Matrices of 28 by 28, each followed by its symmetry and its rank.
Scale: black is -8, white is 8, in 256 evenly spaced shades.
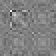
symmetric, rank three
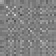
symmetric, rank five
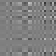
neither, rank one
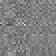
neither, rank five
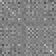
symmetric, rank five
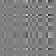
neither, rank one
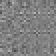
neither, rank five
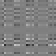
neither, rank one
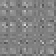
symmetric, rank three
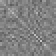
symmetric, rank five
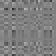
neither, rank two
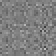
neither, rank five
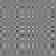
neither, rank one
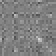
symmetric, rank three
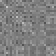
symmetric, rank three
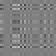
neither, rank one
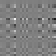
neither, rank one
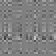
neither, rank two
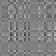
neither, rank two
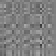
neither, rank two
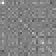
symmetric, rank five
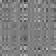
neither, rank two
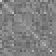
symmetric, rank five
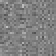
neither, rank five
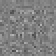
neither, rank five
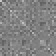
symmetric, rank five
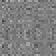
neither, rank five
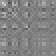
symmetric, rank three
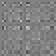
symmetric, rank three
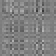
neither, rank two
